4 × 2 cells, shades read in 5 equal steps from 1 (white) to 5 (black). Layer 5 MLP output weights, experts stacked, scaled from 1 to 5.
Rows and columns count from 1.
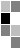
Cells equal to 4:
0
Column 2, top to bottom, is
3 1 2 3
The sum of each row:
5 6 5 4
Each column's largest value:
5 3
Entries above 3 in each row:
0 1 0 0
